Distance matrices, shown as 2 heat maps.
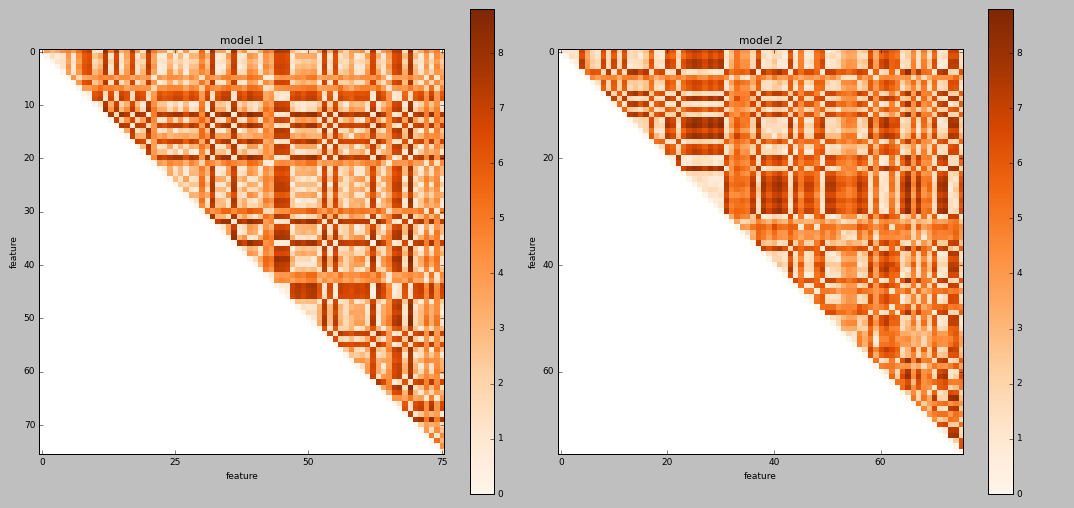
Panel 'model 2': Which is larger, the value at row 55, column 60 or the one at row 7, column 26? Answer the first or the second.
the second
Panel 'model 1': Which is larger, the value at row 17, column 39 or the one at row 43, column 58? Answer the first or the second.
the first
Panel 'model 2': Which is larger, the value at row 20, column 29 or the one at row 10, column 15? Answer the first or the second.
the second
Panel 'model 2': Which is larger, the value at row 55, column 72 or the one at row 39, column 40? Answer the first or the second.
the first
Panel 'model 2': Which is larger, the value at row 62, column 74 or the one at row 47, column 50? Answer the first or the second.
the first
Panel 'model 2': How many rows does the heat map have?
76
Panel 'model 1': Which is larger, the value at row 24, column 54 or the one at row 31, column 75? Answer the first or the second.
the first
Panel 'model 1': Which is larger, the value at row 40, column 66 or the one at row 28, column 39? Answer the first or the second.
the first
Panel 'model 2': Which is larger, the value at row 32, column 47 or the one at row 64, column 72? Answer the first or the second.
the first
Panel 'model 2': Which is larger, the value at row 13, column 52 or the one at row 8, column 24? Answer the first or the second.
the first
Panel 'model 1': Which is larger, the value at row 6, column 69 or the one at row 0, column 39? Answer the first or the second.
the first
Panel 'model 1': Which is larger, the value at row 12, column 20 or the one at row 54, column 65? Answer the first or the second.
the second
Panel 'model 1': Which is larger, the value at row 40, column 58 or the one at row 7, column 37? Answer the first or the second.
the second
